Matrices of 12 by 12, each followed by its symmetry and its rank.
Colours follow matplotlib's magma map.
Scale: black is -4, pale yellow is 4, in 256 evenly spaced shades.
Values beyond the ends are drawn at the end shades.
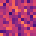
neither, full rank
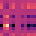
neither, rank one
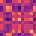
symmetric, rank two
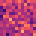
neither, full rank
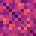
symmetric, full rank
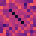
symmetric, full rank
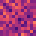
symmetric, full rank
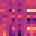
neither, rank two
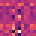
neither, rank two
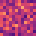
neither, full rank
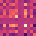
symmetric, rank two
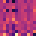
neither, rank two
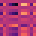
neither, rank one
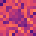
symmetric, full rank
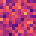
neither, full rank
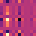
neither, rank one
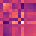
symmetric, rank two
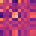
symmetric, rank two
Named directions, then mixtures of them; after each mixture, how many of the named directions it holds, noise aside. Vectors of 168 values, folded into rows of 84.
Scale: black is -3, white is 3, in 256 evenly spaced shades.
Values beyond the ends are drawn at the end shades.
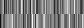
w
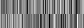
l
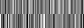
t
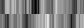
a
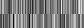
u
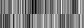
two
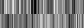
three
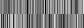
three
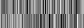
one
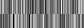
one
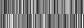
three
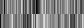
two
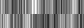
two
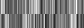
three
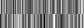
three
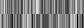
three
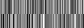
two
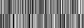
one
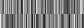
one
